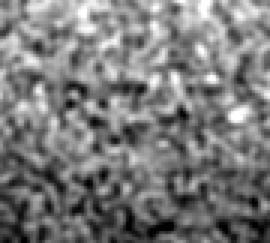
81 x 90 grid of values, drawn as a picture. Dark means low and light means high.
Lone odd cells: none. Grain: blotchy. Odd rows or columns: none. Slope: up to the top. Average level on the scale: 50%. Stripes: none.
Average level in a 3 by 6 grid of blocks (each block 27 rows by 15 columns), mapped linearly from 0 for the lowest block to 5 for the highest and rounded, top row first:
4 5 5 4 5 4 | 3 3 2 3 2 4 | 0 1 0 1 1 0
